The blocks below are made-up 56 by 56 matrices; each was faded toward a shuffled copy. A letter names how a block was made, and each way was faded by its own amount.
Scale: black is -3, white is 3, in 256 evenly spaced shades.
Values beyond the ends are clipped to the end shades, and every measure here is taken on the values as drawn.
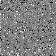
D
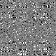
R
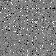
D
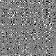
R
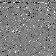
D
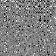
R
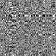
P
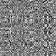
P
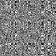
P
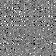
R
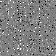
D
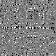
R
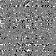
R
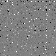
D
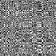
P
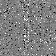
D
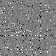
D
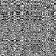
P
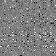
R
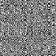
P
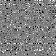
R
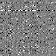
R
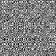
P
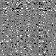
R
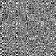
P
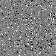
D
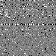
R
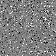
D
